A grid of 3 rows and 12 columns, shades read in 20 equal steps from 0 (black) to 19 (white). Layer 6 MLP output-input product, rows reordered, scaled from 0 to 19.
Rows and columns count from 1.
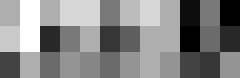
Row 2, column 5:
13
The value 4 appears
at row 2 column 6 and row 3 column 11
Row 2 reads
15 19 3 9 13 4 7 13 13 0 8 3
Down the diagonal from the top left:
13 19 8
